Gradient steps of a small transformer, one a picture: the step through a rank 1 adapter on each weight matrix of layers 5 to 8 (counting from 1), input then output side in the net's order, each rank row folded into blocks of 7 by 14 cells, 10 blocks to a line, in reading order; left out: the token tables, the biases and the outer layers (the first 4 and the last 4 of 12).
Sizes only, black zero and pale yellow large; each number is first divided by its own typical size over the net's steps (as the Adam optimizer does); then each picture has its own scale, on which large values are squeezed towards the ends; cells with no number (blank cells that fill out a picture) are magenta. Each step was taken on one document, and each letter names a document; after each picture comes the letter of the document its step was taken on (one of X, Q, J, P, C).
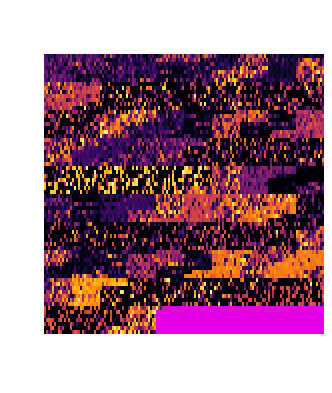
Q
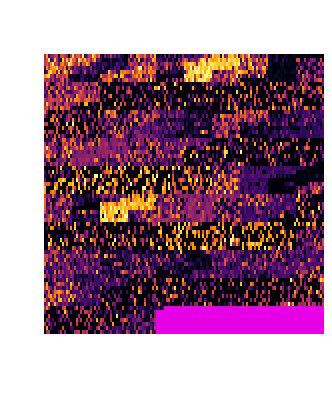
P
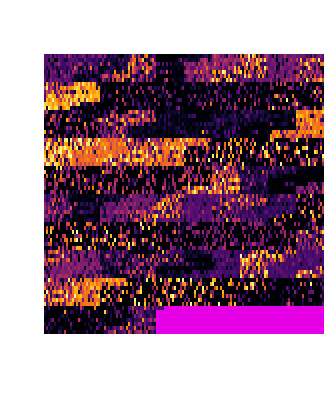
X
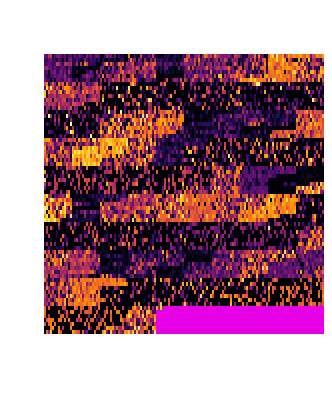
Q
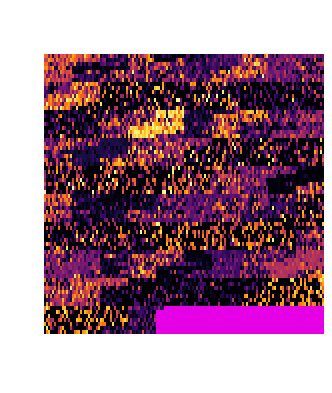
P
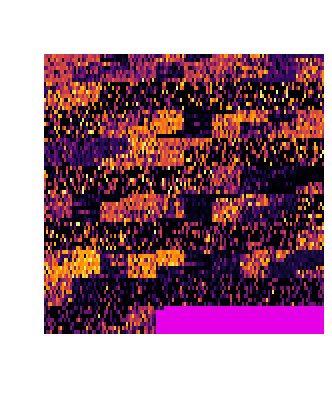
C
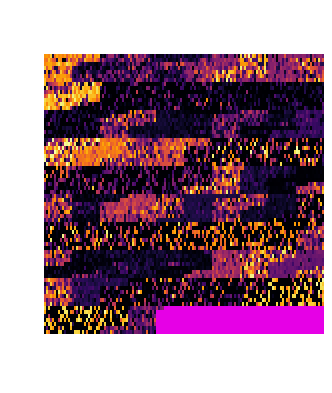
X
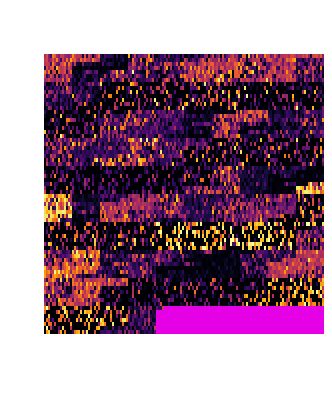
P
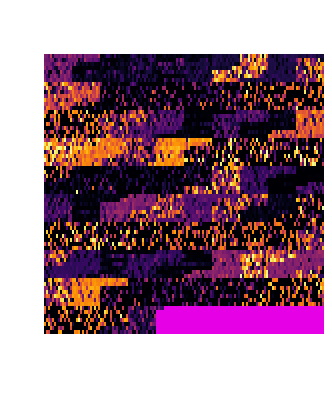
X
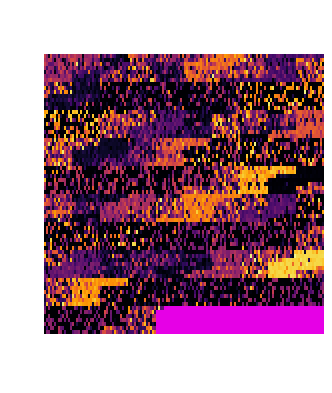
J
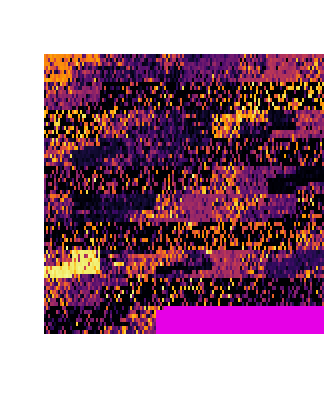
C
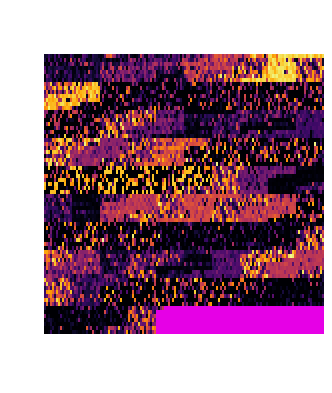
Q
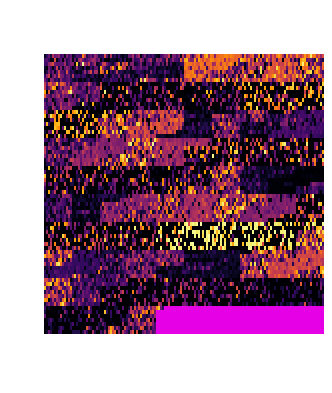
C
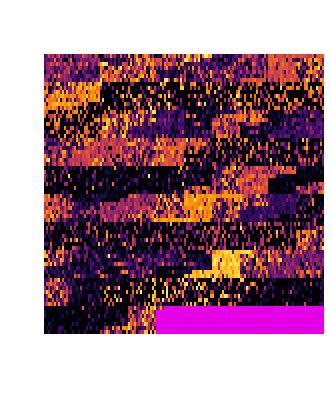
Q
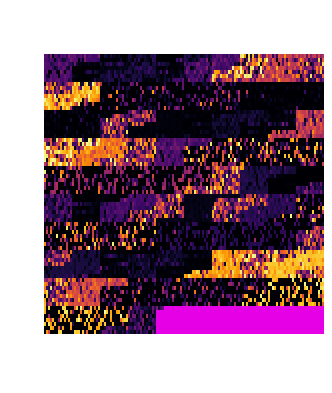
X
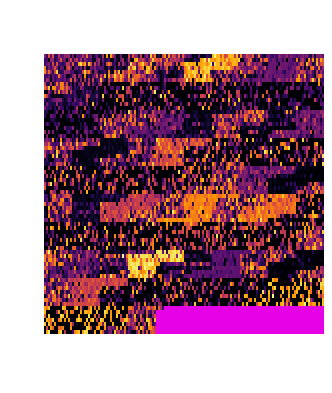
C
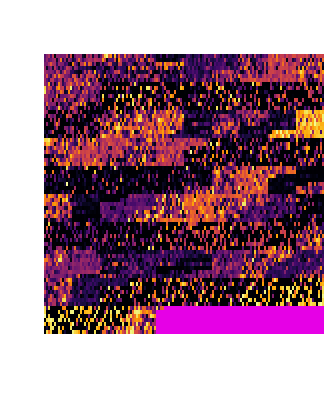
Q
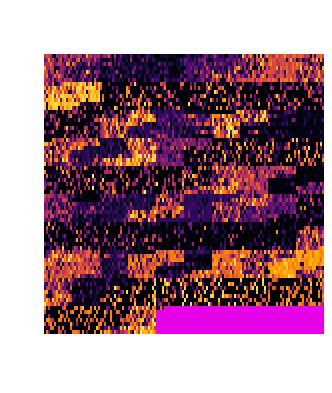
Q
